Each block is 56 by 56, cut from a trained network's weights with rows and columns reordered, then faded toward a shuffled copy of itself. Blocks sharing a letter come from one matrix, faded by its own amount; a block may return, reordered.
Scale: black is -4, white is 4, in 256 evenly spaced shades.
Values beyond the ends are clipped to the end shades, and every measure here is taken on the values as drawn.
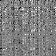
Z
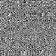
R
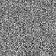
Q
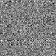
Q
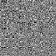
R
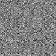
R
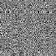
R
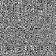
R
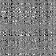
Z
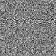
Q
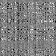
Z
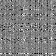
Z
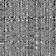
Z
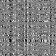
Z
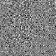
R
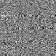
Q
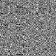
R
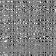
Z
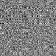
Q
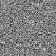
Q
